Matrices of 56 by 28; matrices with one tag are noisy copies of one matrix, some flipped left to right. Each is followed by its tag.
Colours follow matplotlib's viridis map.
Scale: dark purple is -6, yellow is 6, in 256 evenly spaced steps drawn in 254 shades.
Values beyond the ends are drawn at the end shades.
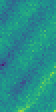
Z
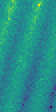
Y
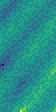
Z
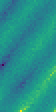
Z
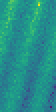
Y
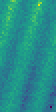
Y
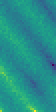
Z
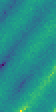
Z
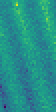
Y
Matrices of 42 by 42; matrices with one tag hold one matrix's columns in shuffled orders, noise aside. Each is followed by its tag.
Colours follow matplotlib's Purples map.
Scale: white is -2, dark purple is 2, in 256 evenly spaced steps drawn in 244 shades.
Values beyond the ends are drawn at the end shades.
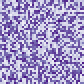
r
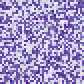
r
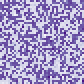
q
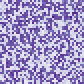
q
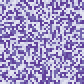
r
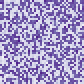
q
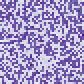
q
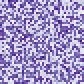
r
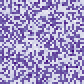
r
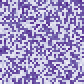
q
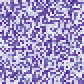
q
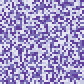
r
